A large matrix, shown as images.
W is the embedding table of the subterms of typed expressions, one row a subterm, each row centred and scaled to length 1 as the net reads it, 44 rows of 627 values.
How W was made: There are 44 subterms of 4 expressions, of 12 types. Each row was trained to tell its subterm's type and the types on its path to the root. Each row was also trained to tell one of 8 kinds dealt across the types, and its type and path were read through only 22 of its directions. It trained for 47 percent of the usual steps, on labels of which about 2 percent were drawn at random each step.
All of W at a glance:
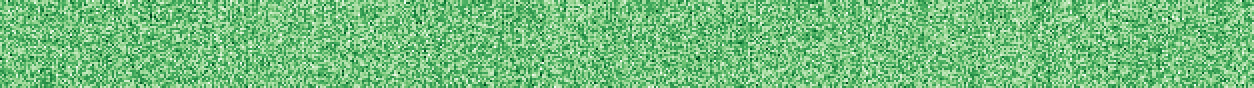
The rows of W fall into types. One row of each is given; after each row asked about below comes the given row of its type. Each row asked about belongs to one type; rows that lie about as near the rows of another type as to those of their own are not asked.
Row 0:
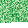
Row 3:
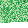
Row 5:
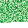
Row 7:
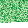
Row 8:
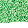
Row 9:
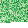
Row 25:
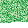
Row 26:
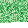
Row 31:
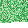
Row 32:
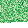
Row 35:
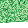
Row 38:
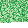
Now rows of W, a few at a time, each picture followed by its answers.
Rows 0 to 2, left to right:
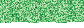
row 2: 7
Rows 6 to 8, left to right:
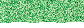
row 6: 0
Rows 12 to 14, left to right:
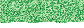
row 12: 3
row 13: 35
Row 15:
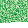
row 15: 26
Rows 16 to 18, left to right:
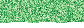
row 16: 5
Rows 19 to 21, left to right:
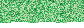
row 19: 7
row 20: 3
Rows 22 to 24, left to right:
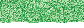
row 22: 38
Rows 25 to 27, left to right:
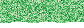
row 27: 9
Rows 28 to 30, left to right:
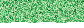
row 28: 0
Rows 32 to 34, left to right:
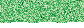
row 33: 9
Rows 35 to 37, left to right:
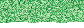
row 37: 25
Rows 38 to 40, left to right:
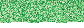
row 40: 25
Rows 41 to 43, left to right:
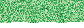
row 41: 32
